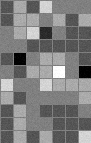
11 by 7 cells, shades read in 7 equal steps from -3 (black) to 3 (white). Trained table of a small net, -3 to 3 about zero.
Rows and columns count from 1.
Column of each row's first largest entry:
4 2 3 1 4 5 1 1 2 2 7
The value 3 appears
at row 6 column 5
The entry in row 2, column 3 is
1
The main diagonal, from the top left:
-1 1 2 -1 1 0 1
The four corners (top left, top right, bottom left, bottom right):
-1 0 -1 2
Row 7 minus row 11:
3 -1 1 1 2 2 -1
